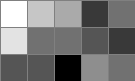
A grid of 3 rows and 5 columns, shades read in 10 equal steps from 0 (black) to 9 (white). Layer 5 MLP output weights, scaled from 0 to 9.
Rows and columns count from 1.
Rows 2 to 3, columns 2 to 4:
4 4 3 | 3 0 5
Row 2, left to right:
8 4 4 3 2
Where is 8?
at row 2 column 1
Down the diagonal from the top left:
9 4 0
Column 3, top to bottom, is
6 4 0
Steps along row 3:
same down up down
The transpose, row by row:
9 8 3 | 7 4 3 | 6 4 0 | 2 3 5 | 4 2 4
